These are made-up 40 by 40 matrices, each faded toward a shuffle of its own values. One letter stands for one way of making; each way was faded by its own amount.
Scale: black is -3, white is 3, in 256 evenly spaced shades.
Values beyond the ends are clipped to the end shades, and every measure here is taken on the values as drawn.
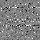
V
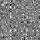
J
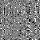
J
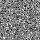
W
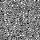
W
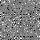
V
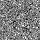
W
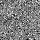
W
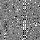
J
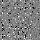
V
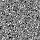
W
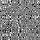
J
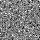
W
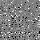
V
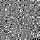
J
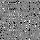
V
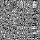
J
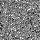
W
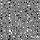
J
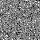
W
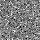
W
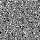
W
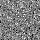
W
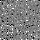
V
